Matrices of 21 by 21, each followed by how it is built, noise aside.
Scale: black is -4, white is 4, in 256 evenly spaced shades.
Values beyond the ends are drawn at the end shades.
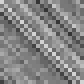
Toeplitz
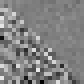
lower triangular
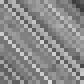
Toeplitz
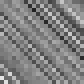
Toeplitz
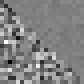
lower triangular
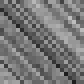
Toeplitz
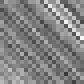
Toeplitz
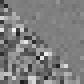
lower triangular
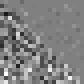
lower triangular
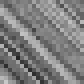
Toeplitz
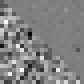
lower triangular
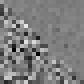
lower triangular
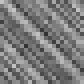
Toeplitz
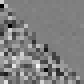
lower triangular
